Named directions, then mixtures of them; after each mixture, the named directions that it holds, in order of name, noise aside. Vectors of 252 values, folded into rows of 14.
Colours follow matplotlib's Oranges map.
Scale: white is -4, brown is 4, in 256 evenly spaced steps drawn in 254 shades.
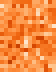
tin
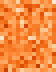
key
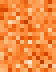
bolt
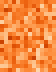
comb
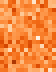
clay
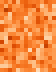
comb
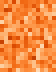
comb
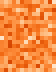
key, tin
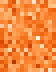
clay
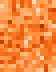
clay, tin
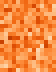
comb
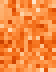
clay, tin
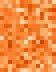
key, tin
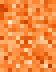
bolt, tin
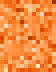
key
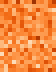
clay, key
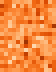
tin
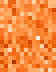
clay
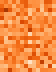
bolt, comb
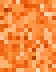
comb, key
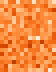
clay, key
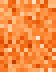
clay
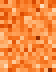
clay, comb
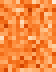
key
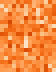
comb, tin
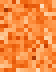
comb, key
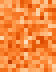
key, tin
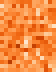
tin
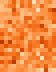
clay, tin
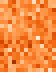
clay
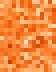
key, tin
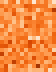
clay, key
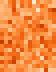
clay, tin
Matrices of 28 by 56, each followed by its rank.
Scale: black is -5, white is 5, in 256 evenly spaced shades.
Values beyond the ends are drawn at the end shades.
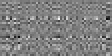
three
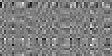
three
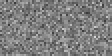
full rank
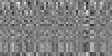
three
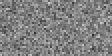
full rank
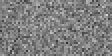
full rank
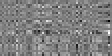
three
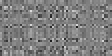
three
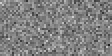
full rank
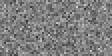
full rank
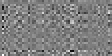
three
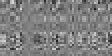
three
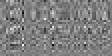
three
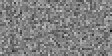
full rank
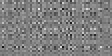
three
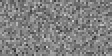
full rank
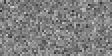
full rank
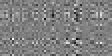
three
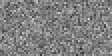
full rank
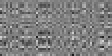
three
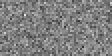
full rank
